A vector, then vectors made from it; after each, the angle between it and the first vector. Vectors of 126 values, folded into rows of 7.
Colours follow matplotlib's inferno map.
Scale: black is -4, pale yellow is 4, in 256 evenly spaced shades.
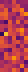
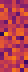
nearly parallel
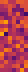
nearly opposite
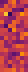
orthogonal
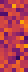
partly opposed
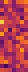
partly opposed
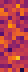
partly aligned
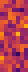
partly opposed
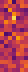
partly opposed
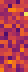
orthogonal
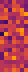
nearly parallel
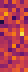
partly aligned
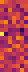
nearly opposite
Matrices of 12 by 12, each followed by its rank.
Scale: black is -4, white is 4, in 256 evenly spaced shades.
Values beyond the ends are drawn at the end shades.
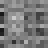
two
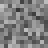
full rank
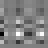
one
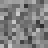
full rank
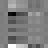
one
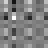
one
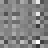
two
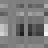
one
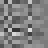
two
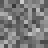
full rank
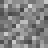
full rank
